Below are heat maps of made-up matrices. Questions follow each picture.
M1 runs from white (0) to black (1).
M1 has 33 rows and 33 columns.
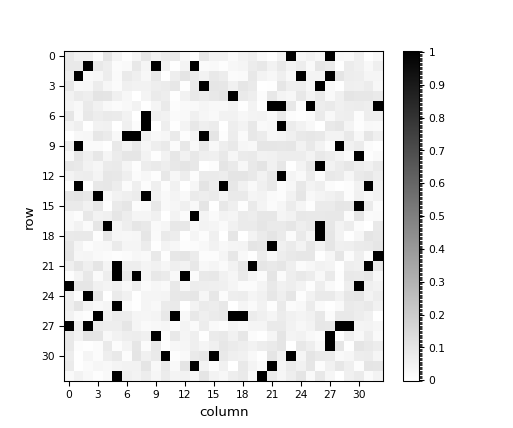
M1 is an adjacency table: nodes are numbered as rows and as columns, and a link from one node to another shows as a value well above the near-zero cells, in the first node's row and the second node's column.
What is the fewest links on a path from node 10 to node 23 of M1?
2
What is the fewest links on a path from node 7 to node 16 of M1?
6
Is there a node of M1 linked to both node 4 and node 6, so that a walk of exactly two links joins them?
no
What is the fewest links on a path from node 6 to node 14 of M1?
2
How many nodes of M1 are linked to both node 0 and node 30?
1
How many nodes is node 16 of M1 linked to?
1
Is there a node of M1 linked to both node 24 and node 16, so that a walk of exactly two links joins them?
no
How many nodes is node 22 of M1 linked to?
3
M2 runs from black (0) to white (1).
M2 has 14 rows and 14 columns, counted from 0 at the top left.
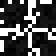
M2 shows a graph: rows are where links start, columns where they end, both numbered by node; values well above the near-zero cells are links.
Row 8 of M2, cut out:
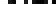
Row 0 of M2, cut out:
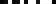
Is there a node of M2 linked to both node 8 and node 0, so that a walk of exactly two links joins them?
yes
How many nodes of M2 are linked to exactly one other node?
0
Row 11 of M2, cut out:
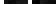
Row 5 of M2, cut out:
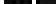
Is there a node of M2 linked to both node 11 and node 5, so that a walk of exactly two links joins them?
yes
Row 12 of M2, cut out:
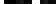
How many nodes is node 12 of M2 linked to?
3
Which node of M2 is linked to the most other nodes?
node 7
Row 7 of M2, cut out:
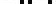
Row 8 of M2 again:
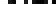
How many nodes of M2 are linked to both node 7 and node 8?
3
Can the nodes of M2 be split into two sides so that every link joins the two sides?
no
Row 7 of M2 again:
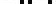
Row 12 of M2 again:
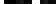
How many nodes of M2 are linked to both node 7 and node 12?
3
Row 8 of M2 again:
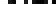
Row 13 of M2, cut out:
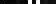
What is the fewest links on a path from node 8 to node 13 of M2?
2
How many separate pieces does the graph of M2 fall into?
1
